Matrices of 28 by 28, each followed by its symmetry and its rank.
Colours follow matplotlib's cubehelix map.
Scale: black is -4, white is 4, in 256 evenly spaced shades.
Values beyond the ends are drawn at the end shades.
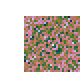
symmetric, full rank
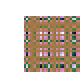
symmetric, rank one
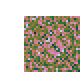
symmetric, full rank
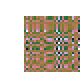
neither, rank two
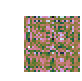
neither, rank three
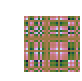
symmetric, rank one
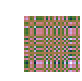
symmetric, rank one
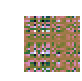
neither, rank two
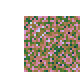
symmetric, full rank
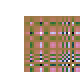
symmetric, rank one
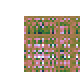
neither, rank two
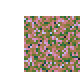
neither, full rank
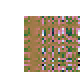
neither, rank two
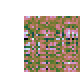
neither, rank three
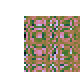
neither, rank three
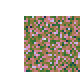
neither, full rank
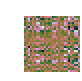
neither, rank three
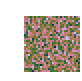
neither, full rank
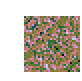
symmetric, full rank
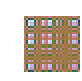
symmetric, rank one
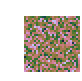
neither, full rank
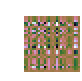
neither, rank two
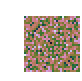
symmetric, full rank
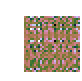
neither, rank three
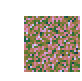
neither, full rank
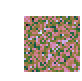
symmetric, full rank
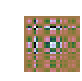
symmetric, rank one
